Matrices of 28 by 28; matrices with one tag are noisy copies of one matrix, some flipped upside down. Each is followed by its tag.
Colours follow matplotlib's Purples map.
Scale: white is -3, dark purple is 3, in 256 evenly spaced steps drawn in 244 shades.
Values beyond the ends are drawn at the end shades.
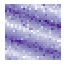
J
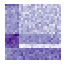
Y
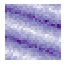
J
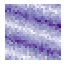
J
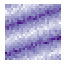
J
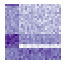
Y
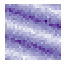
J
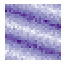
J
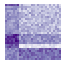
Y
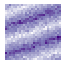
J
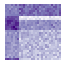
Y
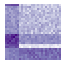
Y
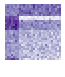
Y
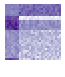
Y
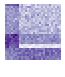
Y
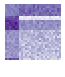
Y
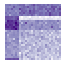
Y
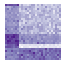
Y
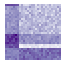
Y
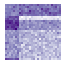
Y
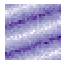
J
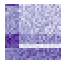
Y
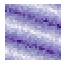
J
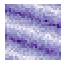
J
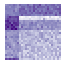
Y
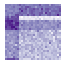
Y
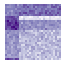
Y
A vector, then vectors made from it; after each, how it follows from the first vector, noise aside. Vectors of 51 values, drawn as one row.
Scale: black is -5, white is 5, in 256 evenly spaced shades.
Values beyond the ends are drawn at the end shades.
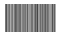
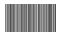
negated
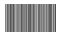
negated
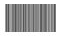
reversed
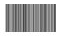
reversed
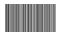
wrapped around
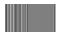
partly zeroed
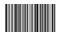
scaled up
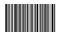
scaled up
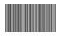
wrapped around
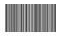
wrapped around
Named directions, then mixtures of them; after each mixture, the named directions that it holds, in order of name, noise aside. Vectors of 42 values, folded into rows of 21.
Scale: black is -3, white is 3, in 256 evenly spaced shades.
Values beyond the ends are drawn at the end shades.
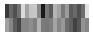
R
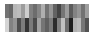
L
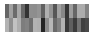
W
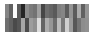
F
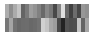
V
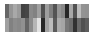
F, W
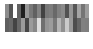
F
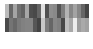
R, W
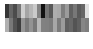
R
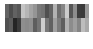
R, W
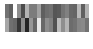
F, L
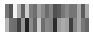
F, L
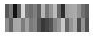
F, V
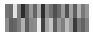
F, W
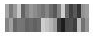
V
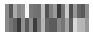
L, W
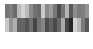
F, L
